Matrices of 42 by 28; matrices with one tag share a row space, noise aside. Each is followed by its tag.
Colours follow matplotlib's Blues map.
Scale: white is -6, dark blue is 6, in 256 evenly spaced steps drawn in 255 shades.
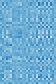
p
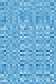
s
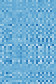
p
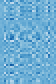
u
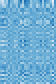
s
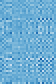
p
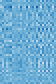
p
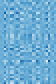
u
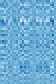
s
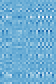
p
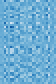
u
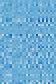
p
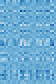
s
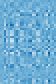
u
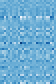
s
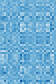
s
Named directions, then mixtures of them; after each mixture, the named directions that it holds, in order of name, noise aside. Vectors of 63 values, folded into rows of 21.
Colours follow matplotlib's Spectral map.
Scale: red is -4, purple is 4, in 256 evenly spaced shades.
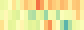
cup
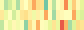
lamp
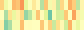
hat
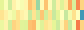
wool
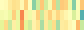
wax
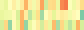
cup, lamp, wax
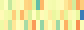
wax, wool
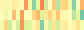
wax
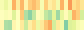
cup, hat, wool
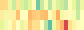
cup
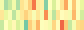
lamp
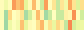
hat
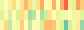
cup, wax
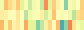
lamp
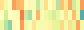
hat, wax, wool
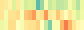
cup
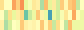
hat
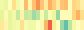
cup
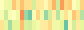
cup, hat, wax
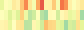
cup, wax
